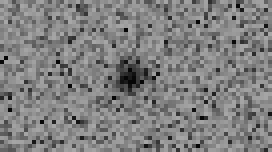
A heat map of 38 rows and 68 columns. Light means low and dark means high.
Stripes: none. Histogram: skewed, a long tail of high values. Bumps: one, in the centre. Ninth with the highest average: centre.
